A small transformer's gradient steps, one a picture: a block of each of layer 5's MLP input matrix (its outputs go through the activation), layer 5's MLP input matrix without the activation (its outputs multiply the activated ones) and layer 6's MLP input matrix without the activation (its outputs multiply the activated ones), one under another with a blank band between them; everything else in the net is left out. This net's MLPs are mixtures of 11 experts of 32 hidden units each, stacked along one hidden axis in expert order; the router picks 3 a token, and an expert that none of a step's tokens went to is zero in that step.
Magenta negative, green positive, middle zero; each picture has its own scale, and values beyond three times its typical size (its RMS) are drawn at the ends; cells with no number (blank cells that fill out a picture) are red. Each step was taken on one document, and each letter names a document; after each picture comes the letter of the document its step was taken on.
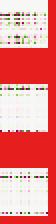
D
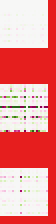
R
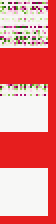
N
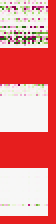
N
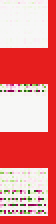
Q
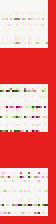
R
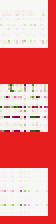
R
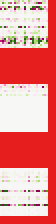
N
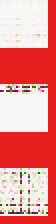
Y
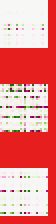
R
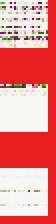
N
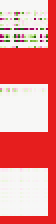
D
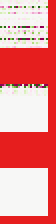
N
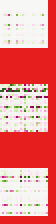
R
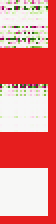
N
